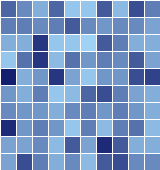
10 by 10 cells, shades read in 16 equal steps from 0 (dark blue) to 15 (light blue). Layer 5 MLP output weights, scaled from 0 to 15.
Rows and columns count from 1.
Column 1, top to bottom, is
6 8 12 14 0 10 9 1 11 11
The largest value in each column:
14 12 12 14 14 15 13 13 12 13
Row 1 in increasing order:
4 5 6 6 8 9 12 13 14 14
